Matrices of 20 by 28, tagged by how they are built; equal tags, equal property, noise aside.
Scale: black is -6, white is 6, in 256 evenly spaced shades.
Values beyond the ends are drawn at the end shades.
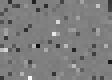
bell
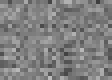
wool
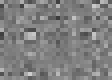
wool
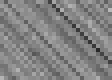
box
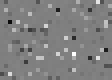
bell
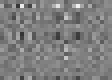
wool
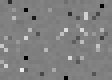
bell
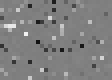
bell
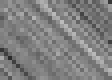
box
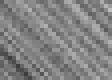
box
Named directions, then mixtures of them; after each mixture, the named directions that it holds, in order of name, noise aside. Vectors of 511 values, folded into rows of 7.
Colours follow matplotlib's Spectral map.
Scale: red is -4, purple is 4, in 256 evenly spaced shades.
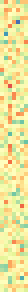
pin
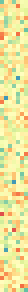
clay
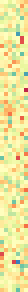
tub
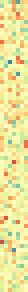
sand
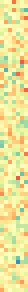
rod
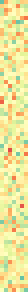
clay, pin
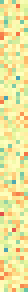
clay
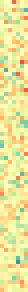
rod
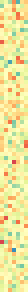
sand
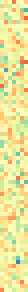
rod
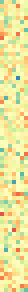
clay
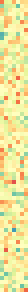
clay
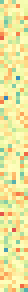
clay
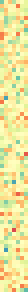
clay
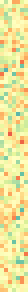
pin, rod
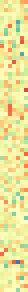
pin, tub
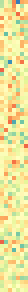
pin, sand
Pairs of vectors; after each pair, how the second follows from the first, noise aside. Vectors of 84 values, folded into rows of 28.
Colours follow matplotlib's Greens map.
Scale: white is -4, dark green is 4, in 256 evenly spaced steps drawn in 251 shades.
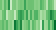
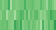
shrunk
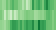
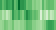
wrapped around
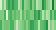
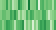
wrapped around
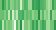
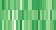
copied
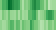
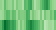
wrapped around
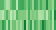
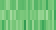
shrunk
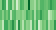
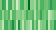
copied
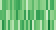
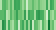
copied
